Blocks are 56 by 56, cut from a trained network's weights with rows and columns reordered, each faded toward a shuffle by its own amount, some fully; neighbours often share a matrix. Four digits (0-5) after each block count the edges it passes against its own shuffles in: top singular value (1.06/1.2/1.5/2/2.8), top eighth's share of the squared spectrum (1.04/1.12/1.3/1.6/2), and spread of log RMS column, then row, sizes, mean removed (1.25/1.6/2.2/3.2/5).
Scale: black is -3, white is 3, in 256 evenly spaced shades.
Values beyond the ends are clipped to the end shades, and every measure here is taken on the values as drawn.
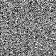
2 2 0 0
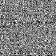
3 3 0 2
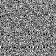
3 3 0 1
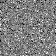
2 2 0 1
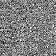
3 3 0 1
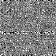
3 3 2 2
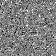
1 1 0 0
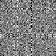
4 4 2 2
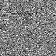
3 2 0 1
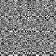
4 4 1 3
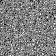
1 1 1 0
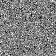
0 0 0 0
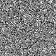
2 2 0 1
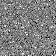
1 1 0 0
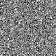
2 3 1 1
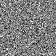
1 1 0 0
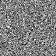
2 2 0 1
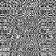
4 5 2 3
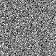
2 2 0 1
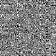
3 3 2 1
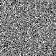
2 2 1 0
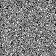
1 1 0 0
